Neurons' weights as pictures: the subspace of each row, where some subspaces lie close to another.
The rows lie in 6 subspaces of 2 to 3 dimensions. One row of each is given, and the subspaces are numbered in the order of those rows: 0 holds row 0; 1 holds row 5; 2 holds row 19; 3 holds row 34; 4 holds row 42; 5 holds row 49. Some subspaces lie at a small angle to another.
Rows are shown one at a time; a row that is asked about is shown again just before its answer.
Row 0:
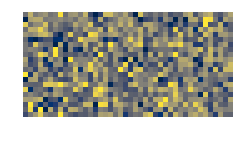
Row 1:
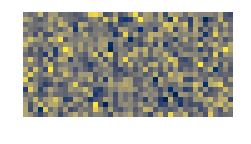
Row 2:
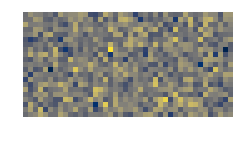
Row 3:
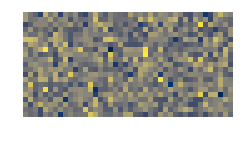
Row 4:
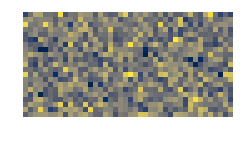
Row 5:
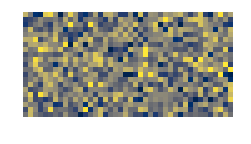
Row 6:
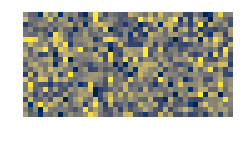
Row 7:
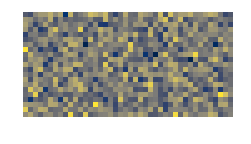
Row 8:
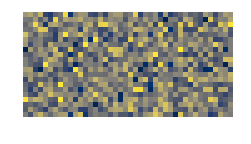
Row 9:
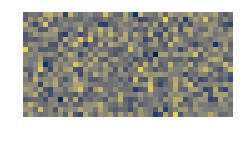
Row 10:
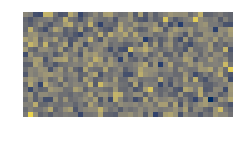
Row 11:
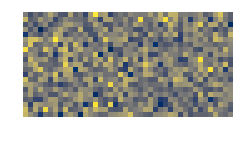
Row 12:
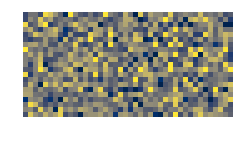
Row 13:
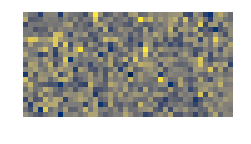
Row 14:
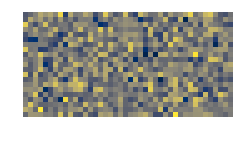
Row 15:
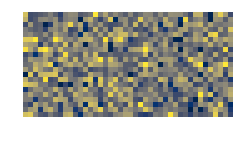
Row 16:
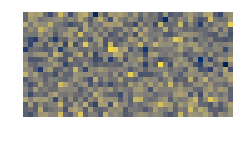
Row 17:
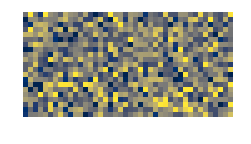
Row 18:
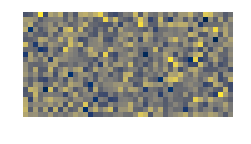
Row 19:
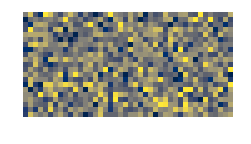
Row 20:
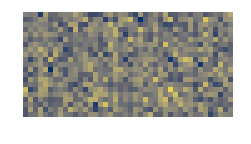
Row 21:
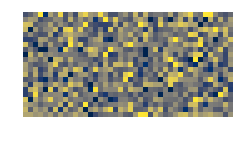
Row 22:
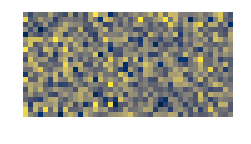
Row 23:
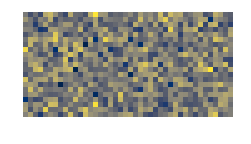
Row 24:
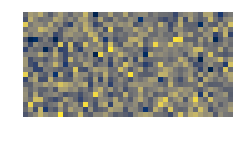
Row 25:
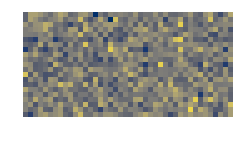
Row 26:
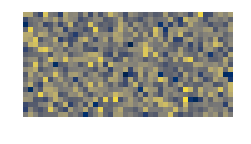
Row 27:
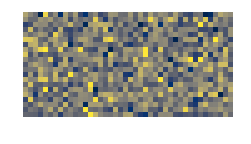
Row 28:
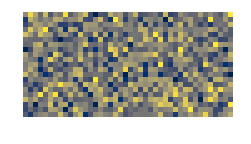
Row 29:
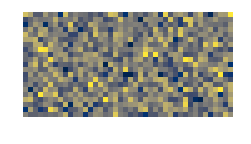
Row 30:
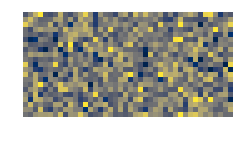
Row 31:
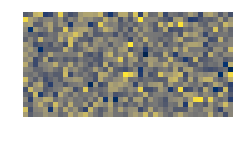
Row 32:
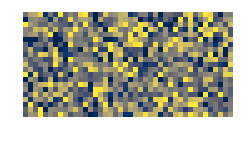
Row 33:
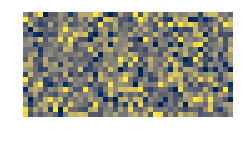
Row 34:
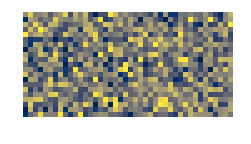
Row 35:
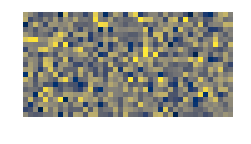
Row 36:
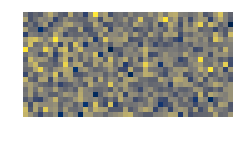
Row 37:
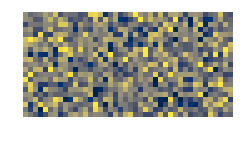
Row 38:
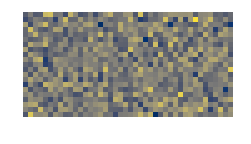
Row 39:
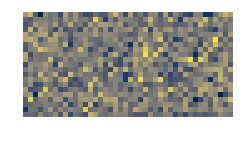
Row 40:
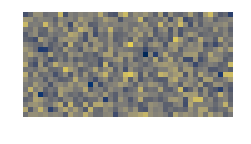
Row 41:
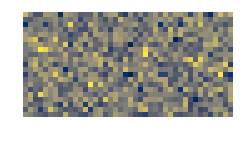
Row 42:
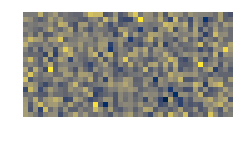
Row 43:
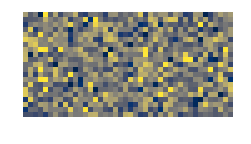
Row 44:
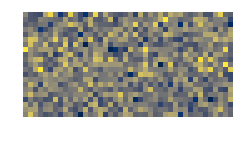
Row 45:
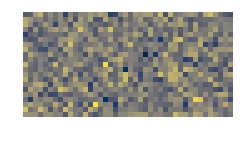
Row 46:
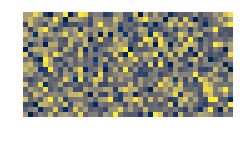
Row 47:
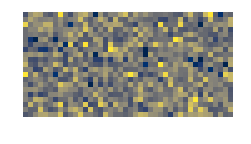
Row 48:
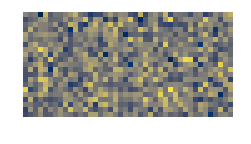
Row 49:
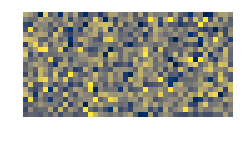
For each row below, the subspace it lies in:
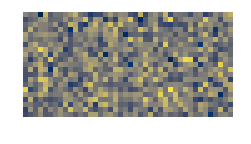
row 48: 4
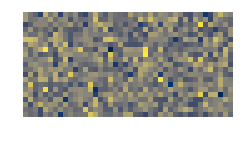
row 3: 5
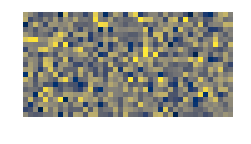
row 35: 0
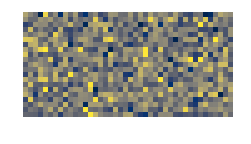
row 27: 5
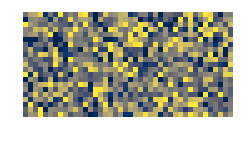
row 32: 5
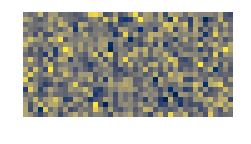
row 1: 4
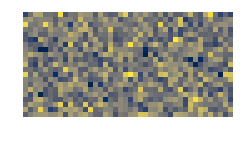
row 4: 1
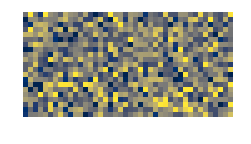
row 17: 2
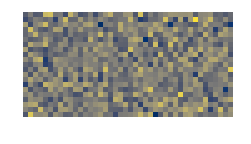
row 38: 2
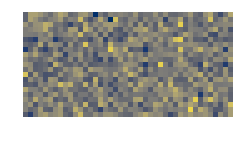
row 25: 2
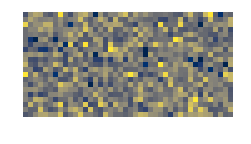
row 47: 1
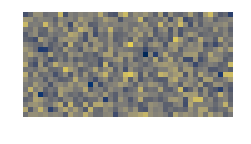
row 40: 1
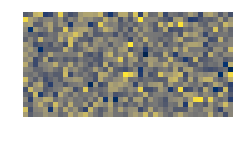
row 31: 1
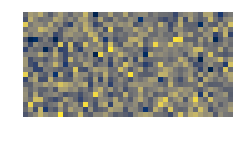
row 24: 3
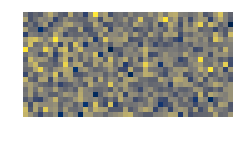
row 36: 3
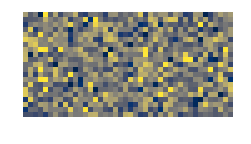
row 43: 4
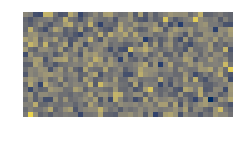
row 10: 2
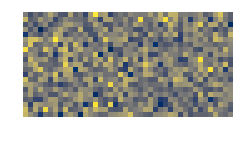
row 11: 3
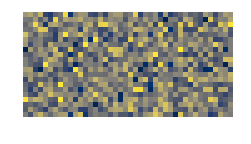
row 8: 0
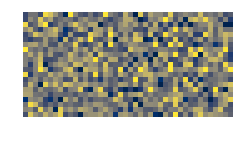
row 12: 3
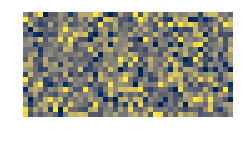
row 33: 3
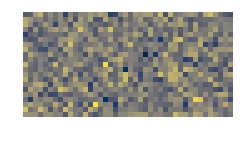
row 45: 3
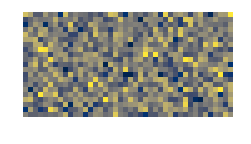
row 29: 1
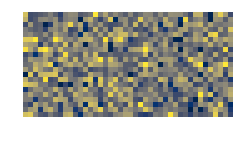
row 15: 2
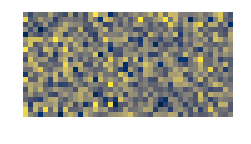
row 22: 3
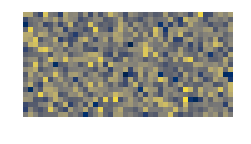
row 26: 2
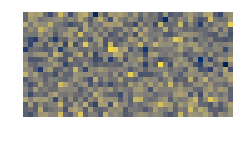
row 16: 1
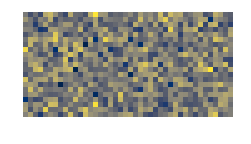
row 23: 0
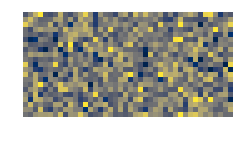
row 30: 3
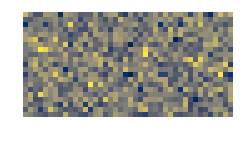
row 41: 1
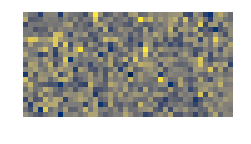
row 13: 0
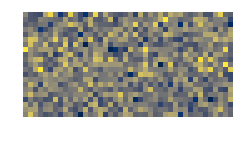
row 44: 1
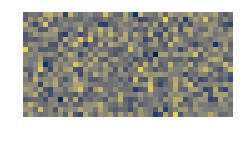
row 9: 0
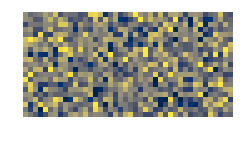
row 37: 4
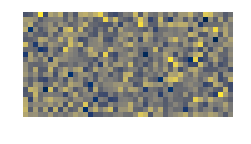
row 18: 5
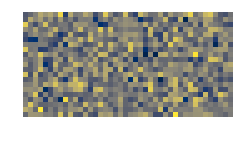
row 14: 0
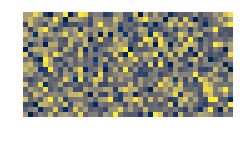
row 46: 2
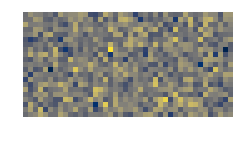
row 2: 4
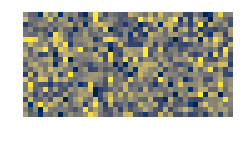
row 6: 5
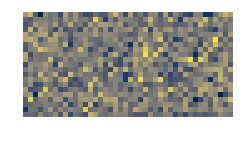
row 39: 0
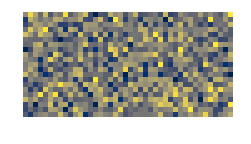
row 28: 2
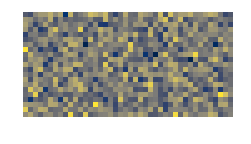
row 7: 0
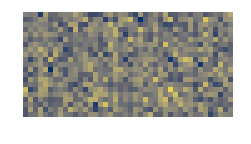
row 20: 4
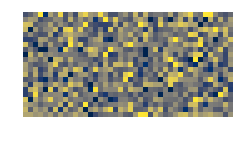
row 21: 5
